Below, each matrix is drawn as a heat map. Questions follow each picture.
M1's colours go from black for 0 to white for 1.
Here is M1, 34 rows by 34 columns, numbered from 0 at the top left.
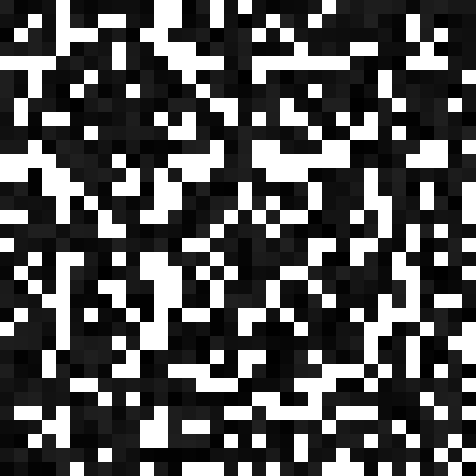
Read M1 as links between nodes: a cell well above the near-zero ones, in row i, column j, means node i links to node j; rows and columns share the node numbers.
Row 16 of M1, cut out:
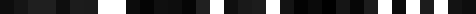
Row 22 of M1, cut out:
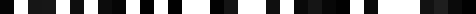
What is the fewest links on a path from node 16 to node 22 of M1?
2
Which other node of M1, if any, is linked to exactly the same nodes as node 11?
node 4
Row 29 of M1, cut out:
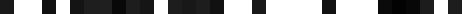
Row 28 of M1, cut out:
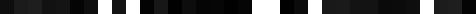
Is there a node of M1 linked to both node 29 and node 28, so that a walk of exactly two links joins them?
yes
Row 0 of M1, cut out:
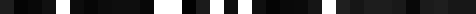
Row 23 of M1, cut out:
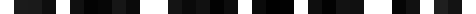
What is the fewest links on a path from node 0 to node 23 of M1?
1
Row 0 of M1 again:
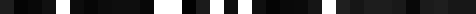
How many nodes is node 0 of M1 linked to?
6
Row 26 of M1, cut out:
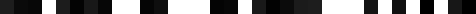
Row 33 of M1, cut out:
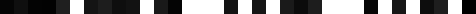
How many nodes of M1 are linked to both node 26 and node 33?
8
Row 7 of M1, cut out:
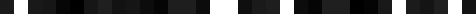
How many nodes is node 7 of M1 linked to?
6
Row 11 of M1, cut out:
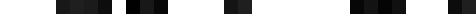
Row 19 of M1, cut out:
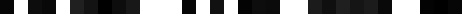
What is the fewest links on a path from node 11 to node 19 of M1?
1
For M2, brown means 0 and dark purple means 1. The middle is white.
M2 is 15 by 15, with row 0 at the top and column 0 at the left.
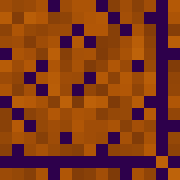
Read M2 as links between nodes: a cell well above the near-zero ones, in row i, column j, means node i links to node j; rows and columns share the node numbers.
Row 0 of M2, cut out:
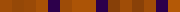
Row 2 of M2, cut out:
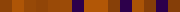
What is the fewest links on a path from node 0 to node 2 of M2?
2
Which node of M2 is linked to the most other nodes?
node 13
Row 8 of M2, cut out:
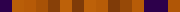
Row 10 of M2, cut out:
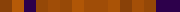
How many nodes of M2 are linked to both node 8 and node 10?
1
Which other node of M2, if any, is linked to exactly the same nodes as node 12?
none
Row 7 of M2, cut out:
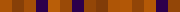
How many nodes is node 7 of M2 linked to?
3
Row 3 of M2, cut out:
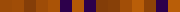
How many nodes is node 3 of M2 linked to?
3
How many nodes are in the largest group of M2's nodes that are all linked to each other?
3
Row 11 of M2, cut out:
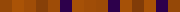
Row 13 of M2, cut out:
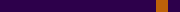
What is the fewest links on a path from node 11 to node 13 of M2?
1
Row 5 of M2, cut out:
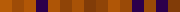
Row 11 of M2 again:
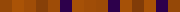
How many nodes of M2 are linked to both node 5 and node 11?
1
